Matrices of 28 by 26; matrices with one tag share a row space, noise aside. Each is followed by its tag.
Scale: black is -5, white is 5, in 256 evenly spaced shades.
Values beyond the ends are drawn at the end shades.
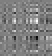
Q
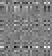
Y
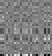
Y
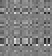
Y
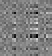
Q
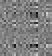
Q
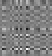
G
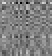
G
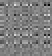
Y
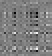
Q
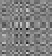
G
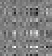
Q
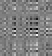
Q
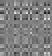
Y
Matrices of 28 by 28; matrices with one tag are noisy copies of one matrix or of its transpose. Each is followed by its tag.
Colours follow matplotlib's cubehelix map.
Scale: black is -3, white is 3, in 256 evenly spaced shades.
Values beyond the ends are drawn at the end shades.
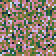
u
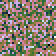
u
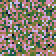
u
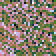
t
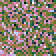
t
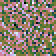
t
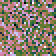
t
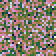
u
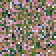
u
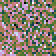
t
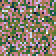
u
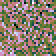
t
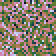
t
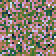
u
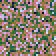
u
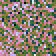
t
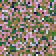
u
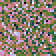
t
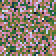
u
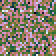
u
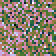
t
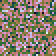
u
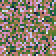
u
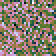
t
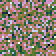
u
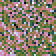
t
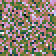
t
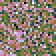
t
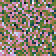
t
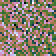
t
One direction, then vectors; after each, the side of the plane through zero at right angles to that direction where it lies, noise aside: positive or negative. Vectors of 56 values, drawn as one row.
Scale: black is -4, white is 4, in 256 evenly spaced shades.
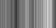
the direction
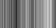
positive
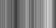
positive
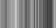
negative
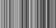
negative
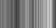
positive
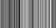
positive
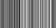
positive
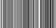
negative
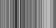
positive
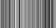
negative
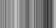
negative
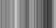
negative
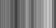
positive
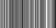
positive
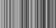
negative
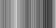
negative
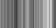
positive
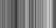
positive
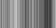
negative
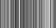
positive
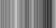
negative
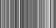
positive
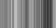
negative
